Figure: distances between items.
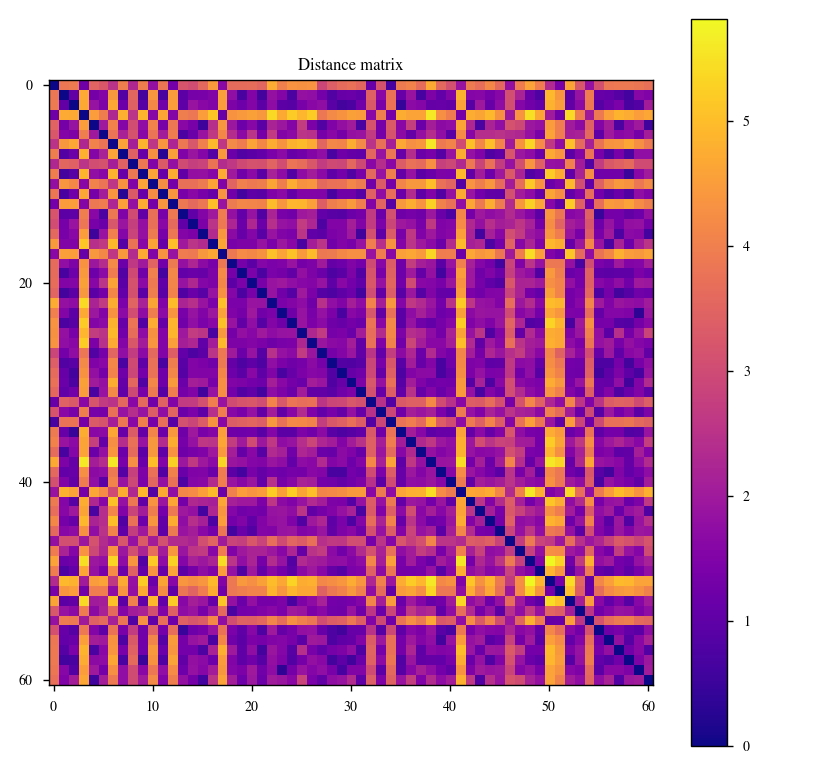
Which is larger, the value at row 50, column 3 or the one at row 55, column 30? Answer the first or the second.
the first
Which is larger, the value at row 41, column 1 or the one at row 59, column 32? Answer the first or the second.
the first
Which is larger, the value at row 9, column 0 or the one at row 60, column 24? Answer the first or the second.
the first
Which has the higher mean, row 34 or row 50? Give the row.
50
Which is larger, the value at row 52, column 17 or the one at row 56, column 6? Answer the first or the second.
the first
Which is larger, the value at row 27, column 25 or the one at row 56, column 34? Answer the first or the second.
the second
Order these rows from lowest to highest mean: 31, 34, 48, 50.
31, 48, 34, 50
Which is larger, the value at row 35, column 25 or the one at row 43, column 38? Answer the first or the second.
the second
